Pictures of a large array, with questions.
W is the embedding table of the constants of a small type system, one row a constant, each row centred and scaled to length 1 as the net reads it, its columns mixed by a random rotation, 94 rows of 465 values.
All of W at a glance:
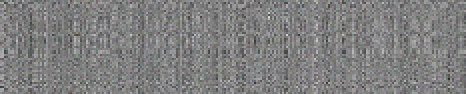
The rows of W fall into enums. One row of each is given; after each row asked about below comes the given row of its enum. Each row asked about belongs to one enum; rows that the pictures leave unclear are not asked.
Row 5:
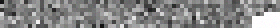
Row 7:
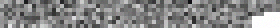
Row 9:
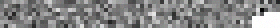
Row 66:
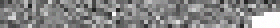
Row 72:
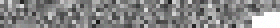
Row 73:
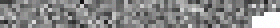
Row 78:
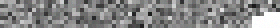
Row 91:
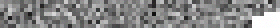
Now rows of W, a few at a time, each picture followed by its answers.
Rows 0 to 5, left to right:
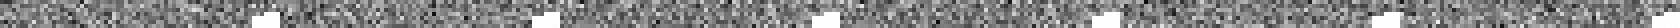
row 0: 73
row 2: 72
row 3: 72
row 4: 7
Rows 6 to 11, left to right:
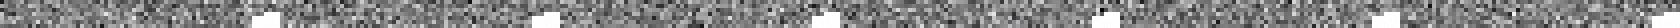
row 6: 5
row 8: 78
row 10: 72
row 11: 66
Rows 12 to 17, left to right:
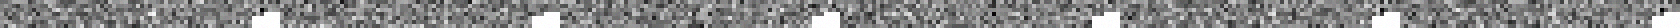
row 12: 9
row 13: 7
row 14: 78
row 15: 91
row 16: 9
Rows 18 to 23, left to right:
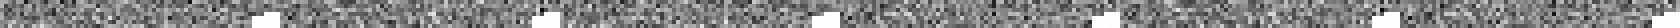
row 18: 7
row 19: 9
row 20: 7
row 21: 91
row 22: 9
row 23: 91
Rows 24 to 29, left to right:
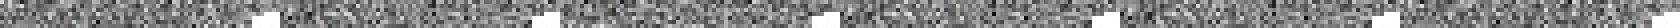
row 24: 72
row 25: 91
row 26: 7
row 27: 91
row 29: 72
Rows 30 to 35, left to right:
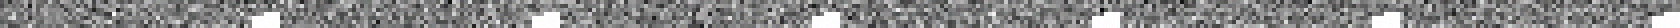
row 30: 66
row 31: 72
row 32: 78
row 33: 9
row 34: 7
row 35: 7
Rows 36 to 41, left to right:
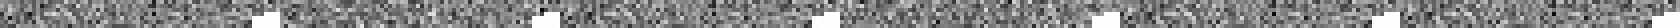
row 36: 91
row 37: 9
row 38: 91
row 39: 72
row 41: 91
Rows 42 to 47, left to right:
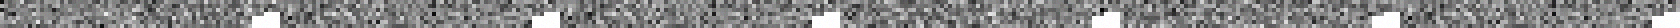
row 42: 5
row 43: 91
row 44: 91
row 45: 9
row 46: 7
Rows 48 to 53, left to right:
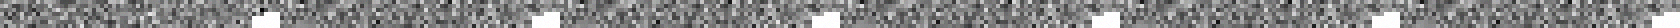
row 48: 9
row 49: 72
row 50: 72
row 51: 72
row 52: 72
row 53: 72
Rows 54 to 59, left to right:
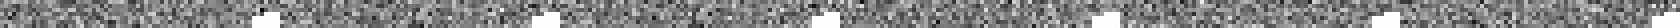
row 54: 9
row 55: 78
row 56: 78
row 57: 72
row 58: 7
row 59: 73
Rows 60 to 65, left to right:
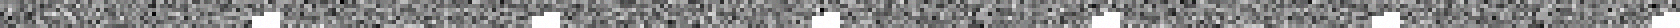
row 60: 91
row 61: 7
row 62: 9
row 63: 78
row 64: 7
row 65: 78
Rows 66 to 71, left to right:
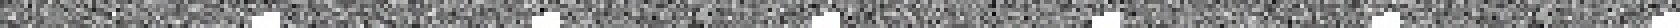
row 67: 9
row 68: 78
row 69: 91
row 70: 5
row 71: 78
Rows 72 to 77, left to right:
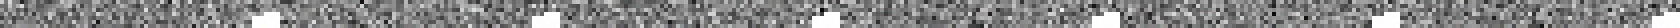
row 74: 9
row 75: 78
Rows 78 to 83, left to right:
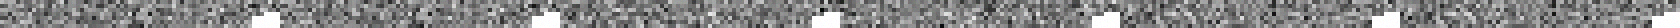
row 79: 78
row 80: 9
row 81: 5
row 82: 91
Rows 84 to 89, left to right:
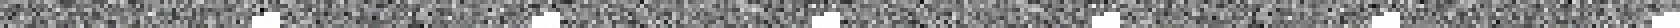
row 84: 9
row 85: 78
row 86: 73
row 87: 73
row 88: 78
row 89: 72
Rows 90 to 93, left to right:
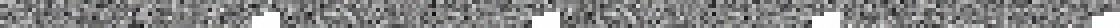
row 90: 78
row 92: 91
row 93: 7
